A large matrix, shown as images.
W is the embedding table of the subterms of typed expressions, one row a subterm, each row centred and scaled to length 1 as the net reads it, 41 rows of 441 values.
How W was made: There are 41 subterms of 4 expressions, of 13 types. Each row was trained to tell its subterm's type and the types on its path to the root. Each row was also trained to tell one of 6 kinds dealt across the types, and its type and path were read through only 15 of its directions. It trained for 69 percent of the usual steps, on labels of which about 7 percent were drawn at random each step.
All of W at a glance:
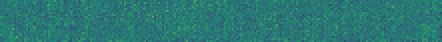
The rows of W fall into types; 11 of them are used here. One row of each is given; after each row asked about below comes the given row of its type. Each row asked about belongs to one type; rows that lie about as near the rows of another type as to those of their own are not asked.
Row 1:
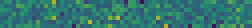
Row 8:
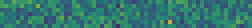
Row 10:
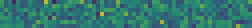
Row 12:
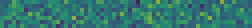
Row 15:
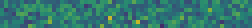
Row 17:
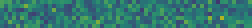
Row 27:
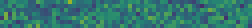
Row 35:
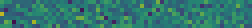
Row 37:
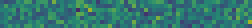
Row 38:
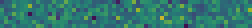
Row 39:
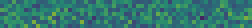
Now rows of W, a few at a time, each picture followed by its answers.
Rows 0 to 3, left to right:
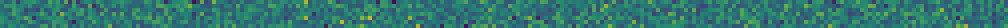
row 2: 37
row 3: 17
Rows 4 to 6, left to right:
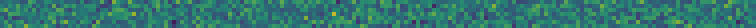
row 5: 17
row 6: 35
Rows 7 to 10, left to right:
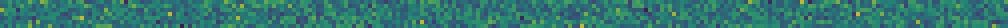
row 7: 1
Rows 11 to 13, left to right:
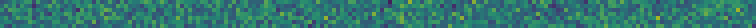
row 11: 37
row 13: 27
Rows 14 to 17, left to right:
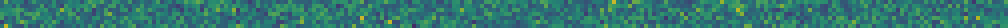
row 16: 27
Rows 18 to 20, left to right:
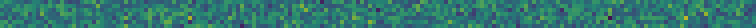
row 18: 35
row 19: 10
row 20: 12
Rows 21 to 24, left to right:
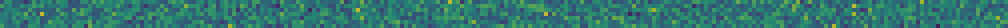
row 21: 17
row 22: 10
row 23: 35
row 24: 39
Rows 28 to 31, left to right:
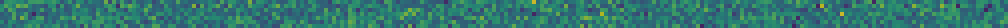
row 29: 27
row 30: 8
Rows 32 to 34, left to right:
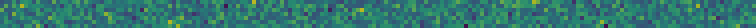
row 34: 8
